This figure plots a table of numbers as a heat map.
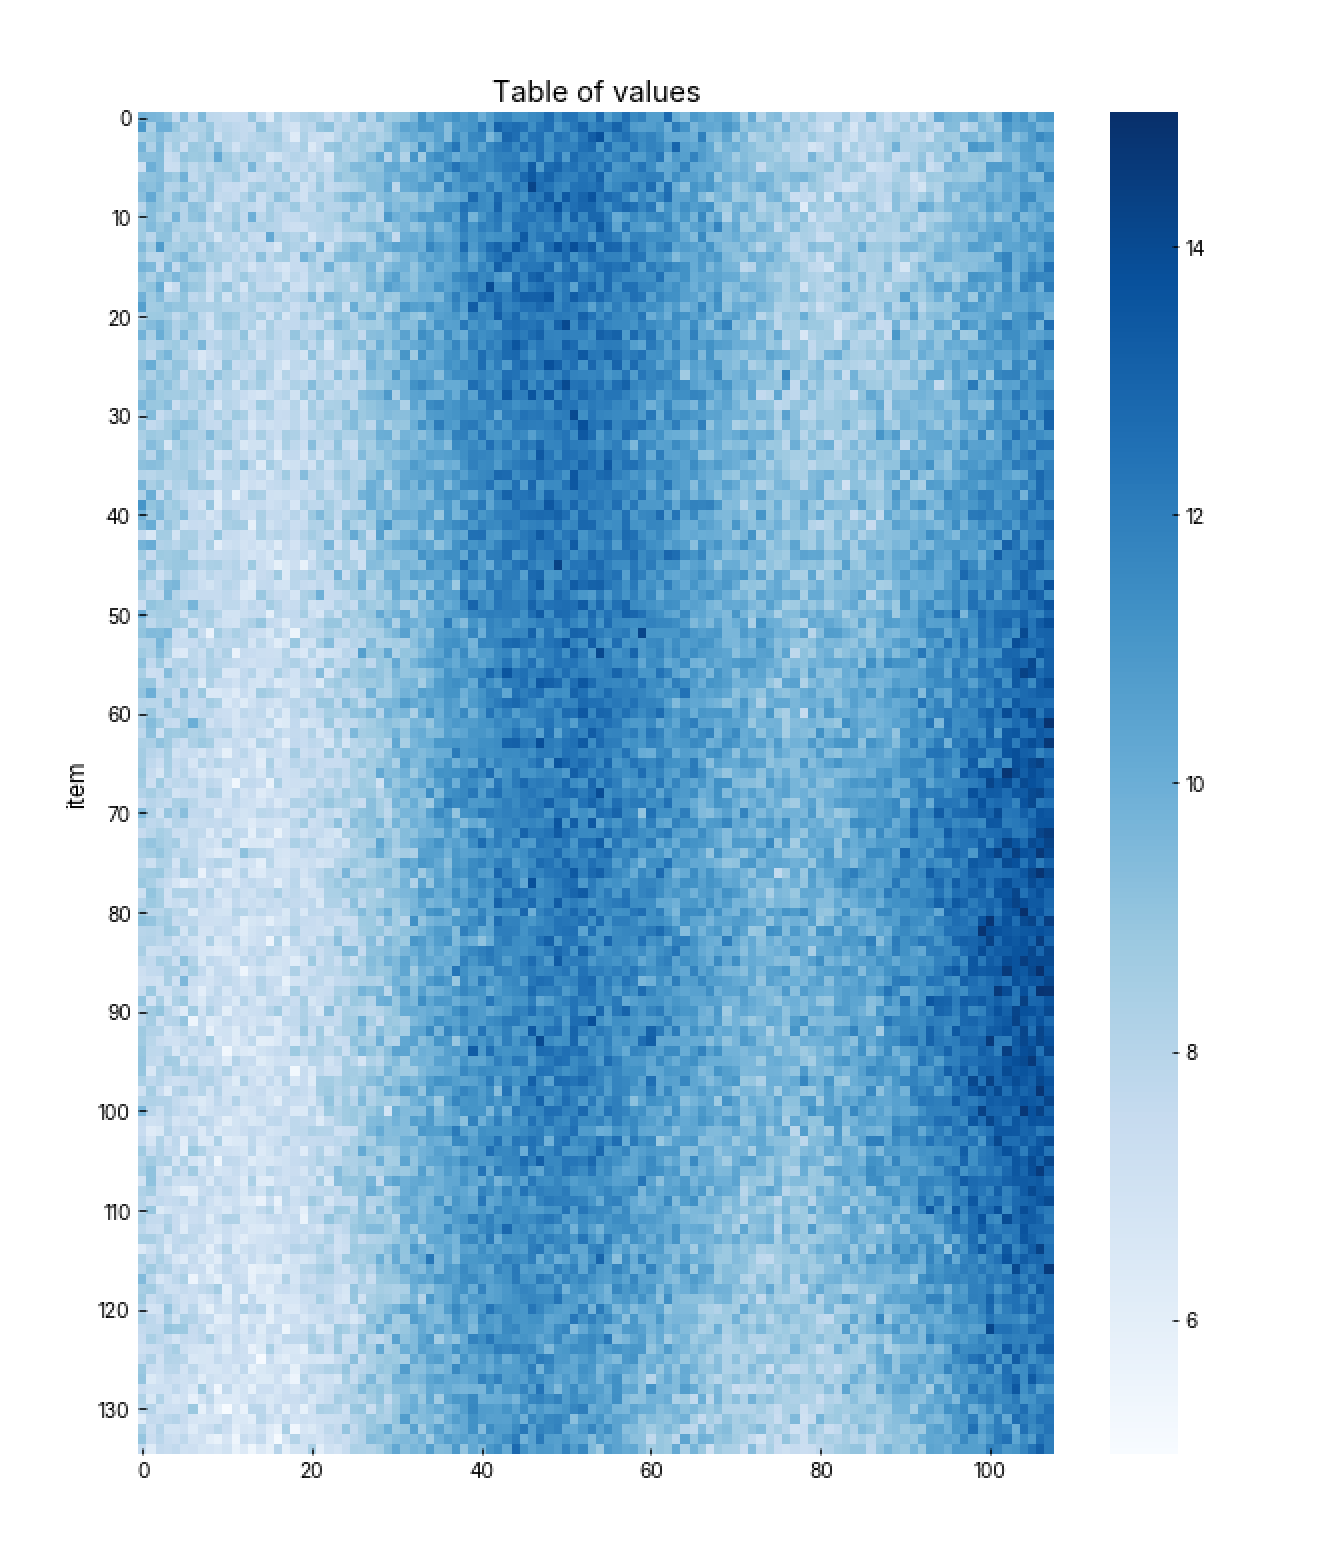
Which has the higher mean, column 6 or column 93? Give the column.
93
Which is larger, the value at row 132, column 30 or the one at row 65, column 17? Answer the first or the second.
the first
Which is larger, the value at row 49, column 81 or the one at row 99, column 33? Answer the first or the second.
the second
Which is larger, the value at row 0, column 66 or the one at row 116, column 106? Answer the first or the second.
the second
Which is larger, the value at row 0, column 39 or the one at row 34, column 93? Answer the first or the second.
the first
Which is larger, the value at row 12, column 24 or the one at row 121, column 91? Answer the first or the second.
the second
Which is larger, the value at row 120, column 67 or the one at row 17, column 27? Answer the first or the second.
the second
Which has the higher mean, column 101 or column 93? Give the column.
101
